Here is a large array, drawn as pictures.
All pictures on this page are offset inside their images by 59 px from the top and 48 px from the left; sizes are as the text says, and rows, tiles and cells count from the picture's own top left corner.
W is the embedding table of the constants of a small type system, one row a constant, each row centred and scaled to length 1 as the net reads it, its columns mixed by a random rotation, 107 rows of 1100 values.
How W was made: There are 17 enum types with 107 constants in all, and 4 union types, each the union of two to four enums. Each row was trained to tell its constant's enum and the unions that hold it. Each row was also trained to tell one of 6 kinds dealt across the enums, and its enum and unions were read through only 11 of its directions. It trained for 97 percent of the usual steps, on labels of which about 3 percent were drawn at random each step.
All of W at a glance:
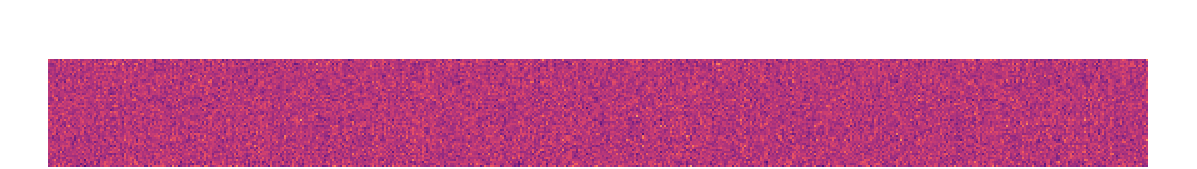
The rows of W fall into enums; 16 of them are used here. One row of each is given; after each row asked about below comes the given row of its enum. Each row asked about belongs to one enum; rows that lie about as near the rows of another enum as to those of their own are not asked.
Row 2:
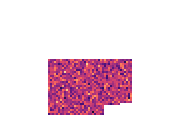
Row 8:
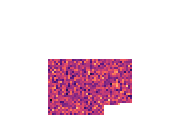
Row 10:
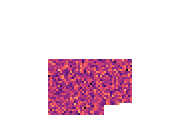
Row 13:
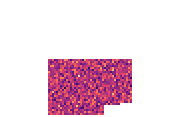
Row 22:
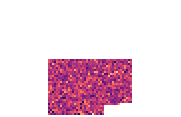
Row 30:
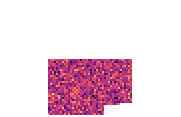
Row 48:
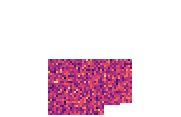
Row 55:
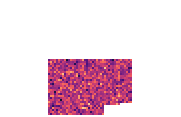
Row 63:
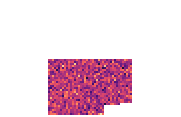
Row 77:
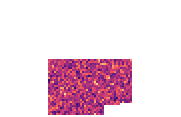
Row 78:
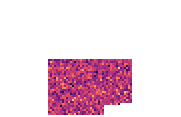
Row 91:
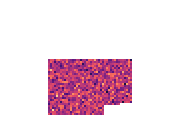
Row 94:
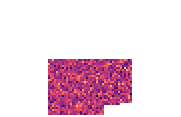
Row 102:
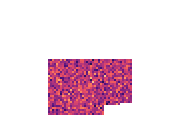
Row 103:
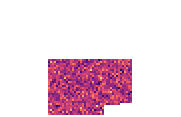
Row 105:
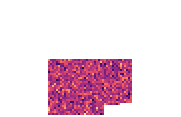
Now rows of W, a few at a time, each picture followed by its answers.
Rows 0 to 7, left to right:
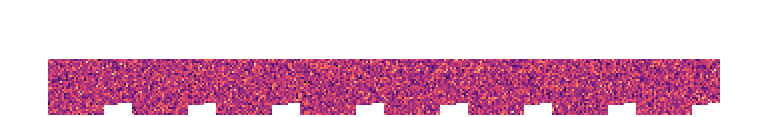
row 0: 105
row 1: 94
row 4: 10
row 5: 10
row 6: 10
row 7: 103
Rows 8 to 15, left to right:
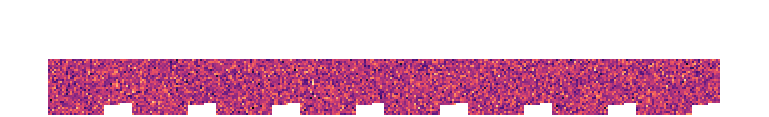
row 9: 22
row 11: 105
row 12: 55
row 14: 2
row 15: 63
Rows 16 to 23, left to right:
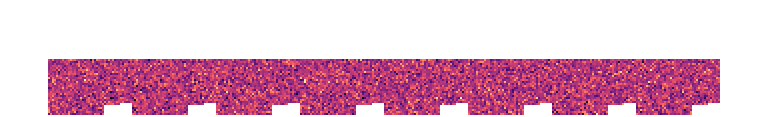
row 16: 77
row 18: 105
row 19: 77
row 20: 13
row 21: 22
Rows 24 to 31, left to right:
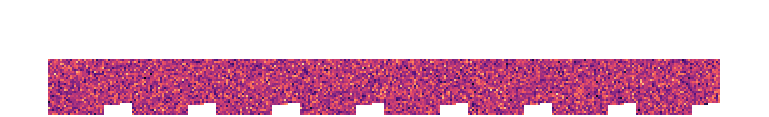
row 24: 2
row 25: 94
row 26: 55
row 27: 48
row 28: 22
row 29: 55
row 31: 63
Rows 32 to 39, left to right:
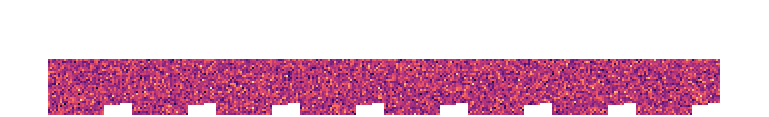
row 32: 13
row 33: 94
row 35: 94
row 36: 63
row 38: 102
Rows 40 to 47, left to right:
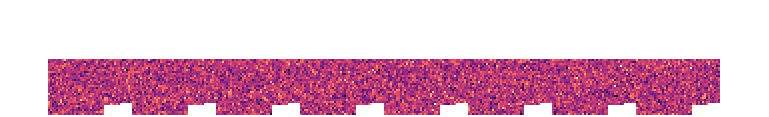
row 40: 13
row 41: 13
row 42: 103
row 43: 22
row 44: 103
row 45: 55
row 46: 94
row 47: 105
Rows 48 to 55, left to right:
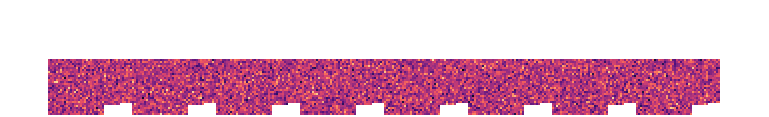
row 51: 94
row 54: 10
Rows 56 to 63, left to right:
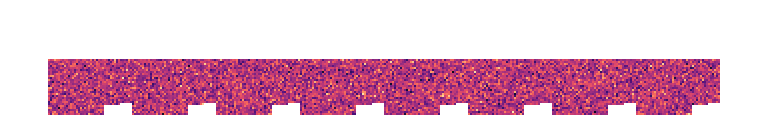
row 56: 91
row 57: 105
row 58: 30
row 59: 91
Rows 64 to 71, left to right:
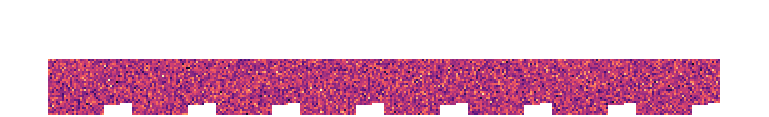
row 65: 63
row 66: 22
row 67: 22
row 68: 78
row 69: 102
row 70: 102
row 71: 103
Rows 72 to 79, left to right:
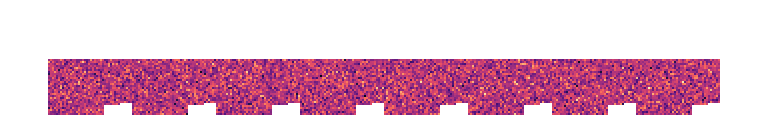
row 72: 102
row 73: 103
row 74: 2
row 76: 77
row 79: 77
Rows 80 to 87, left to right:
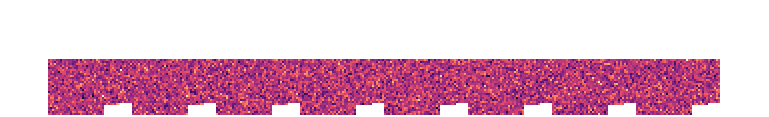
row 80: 77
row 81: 78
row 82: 30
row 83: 2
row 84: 2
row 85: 22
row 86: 77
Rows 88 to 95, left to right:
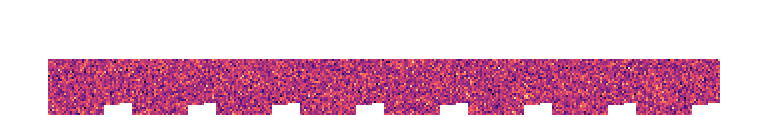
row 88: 10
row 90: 102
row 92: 13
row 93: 78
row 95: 30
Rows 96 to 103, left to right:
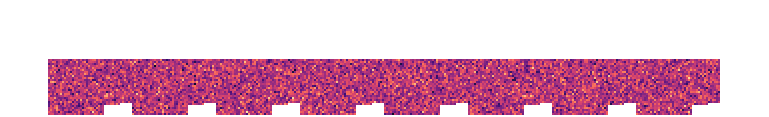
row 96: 78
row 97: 94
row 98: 13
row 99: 77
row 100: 102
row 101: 78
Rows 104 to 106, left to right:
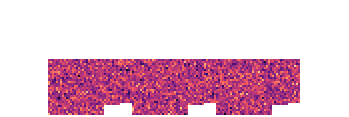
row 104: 105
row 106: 102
